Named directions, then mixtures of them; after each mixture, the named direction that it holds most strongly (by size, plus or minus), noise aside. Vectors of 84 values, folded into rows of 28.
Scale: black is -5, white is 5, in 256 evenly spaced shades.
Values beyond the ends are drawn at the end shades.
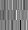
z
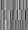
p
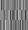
p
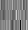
z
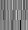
z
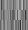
p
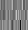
z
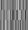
p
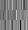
z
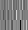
z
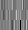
z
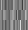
p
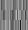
p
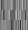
p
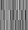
p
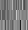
z
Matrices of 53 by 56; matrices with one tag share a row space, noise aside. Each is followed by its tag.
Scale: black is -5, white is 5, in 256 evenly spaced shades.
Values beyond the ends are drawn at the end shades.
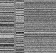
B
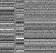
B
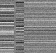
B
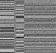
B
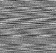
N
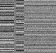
B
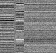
B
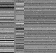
B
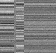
B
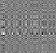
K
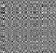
K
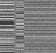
B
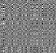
K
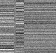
B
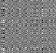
K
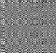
K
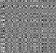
K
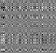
K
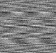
N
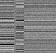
B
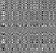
K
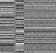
B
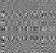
K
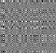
K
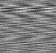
N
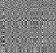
K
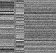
B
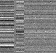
B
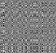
K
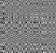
K
